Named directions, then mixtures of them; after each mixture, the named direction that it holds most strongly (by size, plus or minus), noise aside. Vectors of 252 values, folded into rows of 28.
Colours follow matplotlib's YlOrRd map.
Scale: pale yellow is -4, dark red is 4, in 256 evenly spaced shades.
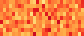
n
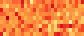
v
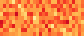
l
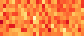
l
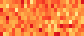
v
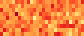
v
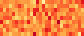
n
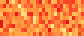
l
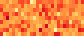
v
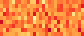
n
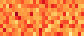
n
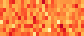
n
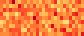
l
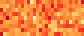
v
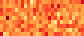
v
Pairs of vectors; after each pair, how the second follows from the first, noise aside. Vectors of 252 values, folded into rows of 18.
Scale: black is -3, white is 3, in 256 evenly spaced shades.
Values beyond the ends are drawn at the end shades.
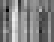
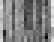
wrapped around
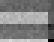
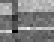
wrapped around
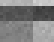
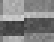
wrapped around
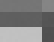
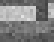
wrapped around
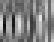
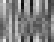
wrapped around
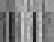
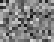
shuffled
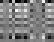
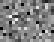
shuffled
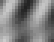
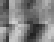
wrapped around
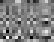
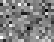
shuffled
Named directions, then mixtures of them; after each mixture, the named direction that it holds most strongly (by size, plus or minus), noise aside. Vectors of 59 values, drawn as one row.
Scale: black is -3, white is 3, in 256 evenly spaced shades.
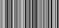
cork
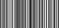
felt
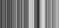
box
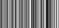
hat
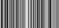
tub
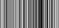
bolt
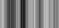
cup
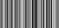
cork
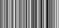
hat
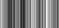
cup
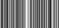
tub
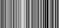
felt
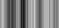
cup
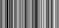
cork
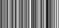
hat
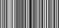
felt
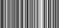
bolt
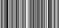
tub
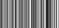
hat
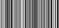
cork
